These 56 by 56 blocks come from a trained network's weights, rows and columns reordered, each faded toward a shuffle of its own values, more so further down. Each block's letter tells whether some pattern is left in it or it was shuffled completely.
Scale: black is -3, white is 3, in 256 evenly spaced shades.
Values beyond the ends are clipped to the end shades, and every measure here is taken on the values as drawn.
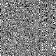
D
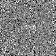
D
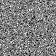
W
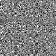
D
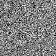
D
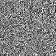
D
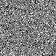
W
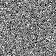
W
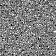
W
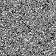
W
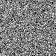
W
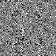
D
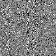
D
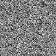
D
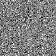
D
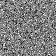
W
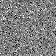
W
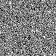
W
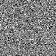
D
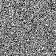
W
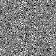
D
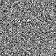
D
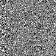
D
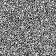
W
